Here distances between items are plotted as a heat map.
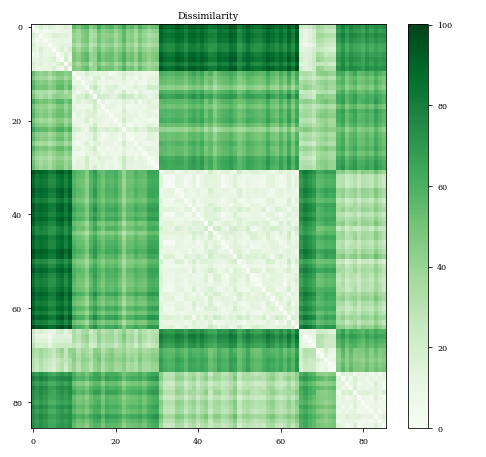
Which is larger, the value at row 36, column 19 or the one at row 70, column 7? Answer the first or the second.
the first
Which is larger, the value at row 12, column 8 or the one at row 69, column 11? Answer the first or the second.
the first
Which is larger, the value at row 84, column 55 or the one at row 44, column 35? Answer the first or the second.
the first
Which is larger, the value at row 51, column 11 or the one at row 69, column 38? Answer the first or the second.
the second
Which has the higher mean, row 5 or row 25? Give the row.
5
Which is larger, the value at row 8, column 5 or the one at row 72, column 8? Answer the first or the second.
the second
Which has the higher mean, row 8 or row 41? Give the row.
8
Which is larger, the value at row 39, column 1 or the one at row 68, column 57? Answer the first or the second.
the first
